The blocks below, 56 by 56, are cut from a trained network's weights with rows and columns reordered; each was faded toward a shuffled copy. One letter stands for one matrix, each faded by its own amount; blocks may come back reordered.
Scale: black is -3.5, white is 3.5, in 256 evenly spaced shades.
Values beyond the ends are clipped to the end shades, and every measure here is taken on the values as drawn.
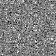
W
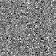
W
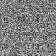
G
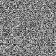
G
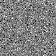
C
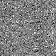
C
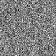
G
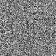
G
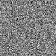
G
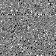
C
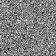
W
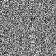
G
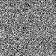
G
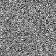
G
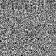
G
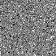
C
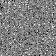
C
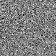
W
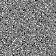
C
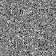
W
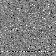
C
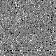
C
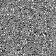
C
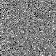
W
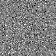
W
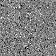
C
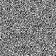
G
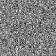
G
